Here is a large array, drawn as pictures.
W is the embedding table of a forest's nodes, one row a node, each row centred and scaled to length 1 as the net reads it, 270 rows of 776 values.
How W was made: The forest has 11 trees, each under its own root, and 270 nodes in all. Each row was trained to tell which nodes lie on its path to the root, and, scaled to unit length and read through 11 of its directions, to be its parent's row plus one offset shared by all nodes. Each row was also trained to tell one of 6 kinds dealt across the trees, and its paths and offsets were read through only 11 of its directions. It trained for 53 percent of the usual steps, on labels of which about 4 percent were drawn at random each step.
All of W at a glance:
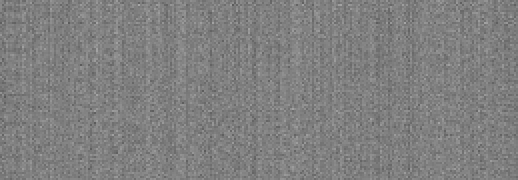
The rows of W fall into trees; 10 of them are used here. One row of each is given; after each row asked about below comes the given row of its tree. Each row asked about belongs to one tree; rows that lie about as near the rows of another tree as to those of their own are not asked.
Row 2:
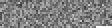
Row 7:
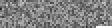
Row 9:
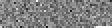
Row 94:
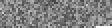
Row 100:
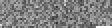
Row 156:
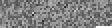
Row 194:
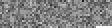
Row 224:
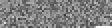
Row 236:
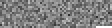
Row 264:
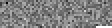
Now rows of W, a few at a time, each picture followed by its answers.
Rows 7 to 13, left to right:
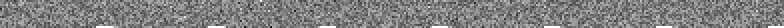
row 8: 156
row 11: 2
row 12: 2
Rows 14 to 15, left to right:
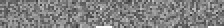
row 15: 236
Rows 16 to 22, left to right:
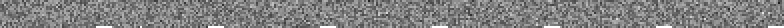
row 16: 7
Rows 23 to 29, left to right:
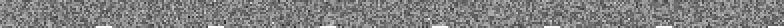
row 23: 9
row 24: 100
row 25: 224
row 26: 224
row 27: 236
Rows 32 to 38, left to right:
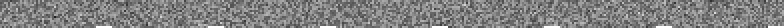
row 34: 236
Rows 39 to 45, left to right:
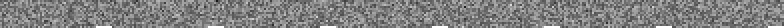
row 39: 94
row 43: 94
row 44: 94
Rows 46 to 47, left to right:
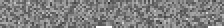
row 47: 94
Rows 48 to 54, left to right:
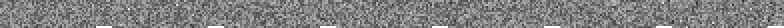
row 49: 94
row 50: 264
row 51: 7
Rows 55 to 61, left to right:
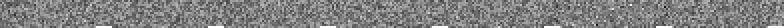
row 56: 194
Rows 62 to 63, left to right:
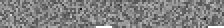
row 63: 2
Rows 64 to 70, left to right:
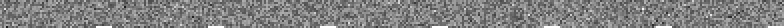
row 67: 9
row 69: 9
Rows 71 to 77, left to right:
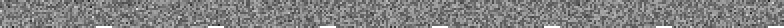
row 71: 9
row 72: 2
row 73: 94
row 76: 236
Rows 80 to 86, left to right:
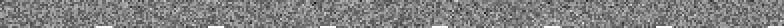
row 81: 7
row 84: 2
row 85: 9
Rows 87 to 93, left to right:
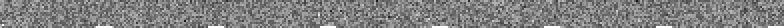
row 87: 9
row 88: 100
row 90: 94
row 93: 236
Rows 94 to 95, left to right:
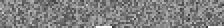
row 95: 94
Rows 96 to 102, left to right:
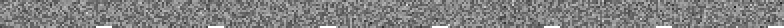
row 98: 7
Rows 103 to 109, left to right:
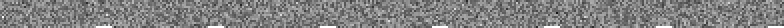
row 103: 2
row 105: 7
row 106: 94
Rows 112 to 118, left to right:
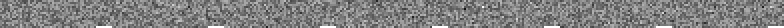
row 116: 224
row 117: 94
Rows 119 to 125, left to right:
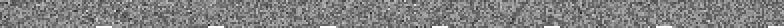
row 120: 264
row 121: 94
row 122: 7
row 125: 100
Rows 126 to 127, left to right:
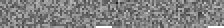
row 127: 2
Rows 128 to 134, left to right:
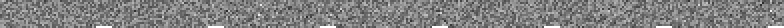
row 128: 7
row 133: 236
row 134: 194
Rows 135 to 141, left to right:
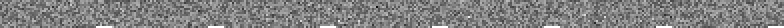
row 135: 264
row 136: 264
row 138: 224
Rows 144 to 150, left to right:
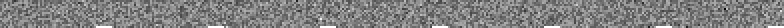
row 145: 94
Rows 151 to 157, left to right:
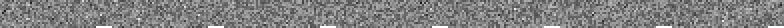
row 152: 264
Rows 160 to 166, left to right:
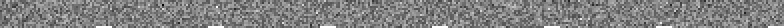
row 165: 264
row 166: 264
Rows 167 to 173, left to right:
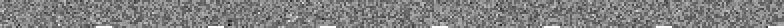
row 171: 2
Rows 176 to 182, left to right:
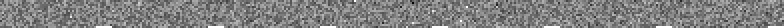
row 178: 2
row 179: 9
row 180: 2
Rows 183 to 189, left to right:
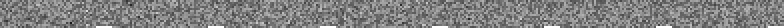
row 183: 236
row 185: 2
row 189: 94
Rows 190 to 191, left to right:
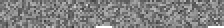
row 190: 194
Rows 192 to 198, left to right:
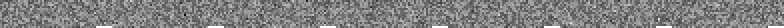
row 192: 264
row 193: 9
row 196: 194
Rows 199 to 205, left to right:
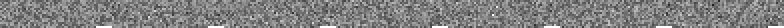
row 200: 264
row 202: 7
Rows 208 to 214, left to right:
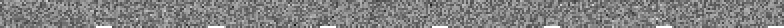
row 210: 7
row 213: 94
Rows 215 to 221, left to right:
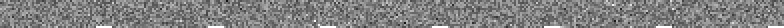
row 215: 94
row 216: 94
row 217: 2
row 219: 224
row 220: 156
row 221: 2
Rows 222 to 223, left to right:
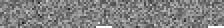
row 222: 2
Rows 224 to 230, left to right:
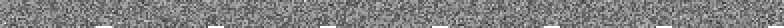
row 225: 7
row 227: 2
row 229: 2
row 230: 224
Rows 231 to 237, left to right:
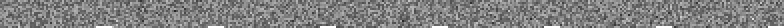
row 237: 224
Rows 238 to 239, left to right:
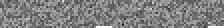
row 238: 9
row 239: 7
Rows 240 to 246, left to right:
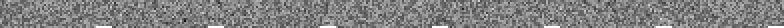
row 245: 2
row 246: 236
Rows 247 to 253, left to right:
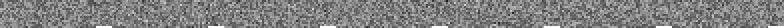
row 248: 264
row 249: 7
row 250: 9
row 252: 94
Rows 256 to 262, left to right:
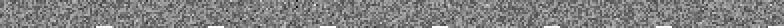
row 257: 9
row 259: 7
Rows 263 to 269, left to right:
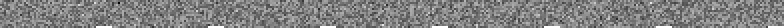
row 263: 7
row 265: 264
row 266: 94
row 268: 2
